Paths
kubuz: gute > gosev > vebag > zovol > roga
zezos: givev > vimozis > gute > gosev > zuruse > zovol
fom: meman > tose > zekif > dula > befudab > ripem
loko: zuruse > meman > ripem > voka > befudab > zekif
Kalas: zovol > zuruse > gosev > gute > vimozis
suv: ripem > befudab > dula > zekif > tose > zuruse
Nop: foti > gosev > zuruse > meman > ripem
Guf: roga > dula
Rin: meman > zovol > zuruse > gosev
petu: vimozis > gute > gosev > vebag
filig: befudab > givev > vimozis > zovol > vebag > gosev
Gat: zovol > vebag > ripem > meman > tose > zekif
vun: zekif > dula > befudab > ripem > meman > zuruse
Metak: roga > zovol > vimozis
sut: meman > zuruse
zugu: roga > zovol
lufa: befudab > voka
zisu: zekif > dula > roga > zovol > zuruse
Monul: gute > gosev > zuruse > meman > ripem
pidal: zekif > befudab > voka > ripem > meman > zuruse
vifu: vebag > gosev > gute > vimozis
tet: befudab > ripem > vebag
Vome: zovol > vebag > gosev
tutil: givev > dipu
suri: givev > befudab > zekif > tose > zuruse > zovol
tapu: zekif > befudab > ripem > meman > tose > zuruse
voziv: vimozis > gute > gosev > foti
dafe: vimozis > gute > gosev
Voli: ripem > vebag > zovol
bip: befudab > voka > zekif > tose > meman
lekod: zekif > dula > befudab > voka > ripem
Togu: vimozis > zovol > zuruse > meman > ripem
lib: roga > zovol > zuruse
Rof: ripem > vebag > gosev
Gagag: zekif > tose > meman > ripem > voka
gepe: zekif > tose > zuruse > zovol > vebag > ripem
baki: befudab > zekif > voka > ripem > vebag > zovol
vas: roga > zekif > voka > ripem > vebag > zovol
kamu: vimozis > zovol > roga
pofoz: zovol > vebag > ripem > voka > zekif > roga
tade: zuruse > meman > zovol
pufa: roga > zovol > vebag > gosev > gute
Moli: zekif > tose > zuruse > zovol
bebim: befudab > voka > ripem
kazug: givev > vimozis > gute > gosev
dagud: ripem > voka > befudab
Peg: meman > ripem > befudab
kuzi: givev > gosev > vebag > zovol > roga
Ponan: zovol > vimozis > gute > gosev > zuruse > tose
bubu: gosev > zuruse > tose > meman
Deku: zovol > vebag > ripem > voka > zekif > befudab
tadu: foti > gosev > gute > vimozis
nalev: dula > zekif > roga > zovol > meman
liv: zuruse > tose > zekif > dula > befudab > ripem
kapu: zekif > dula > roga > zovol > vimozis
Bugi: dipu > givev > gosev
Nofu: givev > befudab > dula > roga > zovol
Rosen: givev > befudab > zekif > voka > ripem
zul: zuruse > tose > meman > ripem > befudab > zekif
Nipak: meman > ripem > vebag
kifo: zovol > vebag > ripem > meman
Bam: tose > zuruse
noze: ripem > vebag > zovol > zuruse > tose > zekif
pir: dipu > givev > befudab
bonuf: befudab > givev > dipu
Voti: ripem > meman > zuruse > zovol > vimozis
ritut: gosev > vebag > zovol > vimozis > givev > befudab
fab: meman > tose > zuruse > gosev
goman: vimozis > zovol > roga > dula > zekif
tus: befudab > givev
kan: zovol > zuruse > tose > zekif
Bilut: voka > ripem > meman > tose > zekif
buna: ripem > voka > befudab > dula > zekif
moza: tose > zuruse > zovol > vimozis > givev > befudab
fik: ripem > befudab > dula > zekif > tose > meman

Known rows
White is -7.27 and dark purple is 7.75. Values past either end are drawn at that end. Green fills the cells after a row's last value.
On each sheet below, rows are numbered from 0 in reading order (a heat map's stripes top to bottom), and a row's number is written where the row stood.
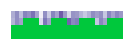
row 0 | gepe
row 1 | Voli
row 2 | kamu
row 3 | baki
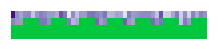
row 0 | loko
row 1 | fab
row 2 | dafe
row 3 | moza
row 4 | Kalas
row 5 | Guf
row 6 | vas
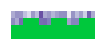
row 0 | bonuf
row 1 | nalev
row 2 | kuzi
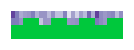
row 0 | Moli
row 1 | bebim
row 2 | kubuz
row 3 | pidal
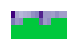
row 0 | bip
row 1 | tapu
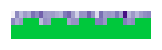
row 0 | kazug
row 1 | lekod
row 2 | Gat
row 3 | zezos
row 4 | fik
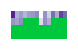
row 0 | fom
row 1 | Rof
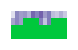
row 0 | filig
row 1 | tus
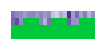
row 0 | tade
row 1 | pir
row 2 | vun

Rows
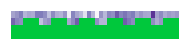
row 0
kapu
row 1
Rosen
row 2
tutil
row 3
petu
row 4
zisu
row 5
liv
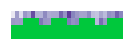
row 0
pufa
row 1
Ponan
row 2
suri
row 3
kifo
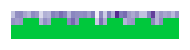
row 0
ritut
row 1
Nipak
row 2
Togu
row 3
Vome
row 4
dagud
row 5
Peg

